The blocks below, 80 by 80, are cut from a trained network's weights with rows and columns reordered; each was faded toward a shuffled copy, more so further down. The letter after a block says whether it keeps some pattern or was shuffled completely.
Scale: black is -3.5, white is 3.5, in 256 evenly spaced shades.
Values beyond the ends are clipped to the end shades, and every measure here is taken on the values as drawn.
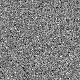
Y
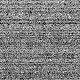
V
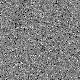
Y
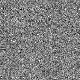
V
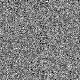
V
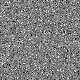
Y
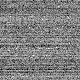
V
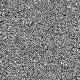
Y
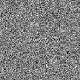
V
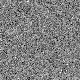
Y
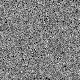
Y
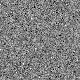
Y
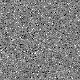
V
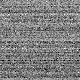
V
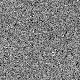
Y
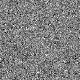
V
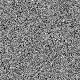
Y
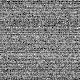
V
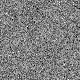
Y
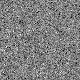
Y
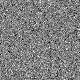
Y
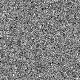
Y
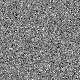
Y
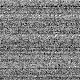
V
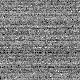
V
